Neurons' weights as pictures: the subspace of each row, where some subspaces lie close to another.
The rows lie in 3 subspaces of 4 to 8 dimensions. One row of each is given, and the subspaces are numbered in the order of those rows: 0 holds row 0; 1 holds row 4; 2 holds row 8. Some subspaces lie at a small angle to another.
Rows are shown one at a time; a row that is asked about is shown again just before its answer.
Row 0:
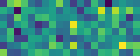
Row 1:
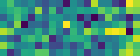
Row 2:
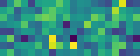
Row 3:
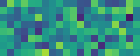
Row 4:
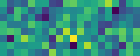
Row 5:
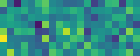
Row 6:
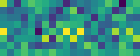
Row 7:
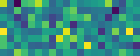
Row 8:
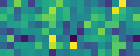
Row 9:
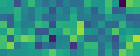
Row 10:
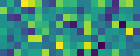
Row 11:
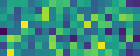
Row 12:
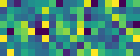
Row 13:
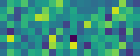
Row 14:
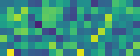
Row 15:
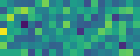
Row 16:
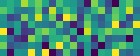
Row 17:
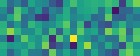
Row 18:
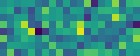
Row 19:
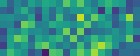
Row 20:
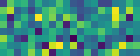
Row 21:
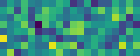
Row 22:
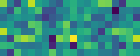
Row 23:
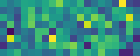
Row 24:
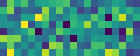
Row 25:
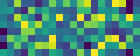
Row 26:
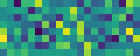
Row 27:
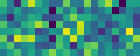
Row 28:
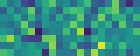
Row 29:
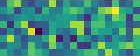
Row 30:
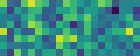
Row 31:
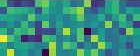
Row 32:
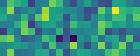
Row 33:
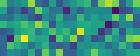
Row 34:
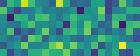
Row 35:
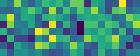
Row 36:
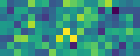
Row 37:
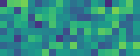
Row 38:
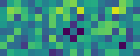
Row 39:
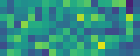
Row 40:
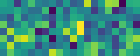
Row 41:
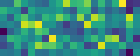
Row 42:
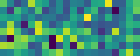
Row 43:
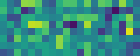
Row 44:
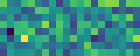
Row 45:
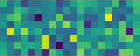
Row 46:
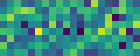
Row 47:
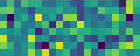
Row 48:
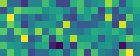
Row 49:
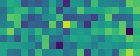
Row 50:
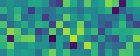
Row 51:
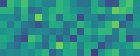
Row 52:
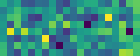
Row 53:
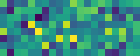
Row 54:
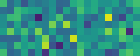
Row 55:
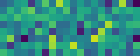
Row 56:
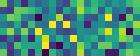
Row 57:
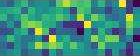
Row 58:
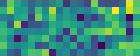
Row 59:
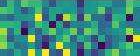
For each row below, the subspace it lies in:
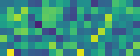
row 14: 0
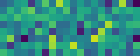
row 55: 0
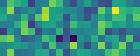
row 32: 1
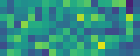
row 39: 2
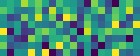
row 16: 2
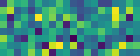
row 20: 2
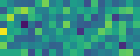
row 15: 0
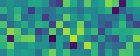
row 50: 1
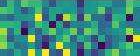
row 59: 1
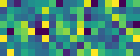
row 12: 0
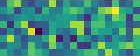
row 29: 0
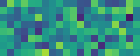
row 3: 0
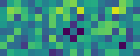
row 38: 0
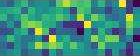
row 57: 0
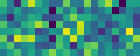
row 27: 2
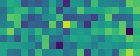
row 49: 2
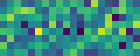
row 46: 0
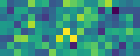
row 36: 1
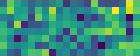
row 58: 2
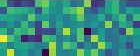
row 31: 0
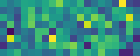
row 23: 1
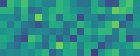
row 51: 0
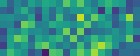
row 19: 1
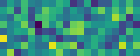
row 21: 0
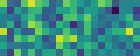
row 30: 2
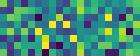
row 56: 1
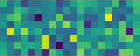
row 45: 1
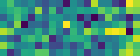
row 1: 2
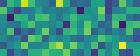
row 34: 0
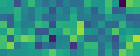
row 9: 2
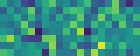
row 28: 0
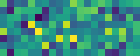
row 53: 1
